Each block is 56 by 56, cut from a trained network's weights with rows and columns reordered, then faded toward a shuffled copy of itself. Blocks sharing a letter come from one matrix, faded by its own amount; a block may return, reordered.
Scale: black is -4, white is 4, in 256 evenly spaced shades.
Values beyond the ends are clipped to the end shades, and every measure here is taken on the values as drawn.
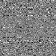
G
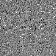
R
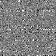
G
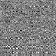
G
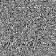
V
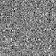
V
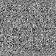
V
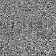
V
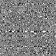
G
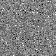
R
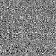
V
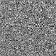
V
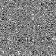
V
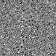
R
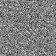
R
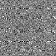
G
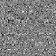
G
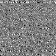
G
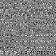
G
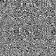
V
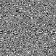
V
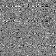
G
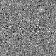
V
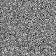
R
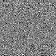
V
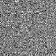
V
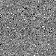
R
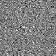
V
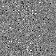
R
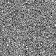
R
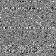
G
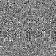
V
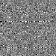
G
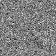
R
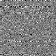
G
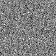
R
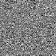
V
